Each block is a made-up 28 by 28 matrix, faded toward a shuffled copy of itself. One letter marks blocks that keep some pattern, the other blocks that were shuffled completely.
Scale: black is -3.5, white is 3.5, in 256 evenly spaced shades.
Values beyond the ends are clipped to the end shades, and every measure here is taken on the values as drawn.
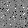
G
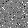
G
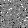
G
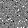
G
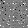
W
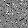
G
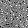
G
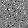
G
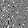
W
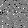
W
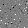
G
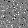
G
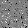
W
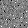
G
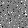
G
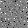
W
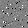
G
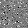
G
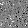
G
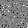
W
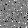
W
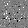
W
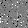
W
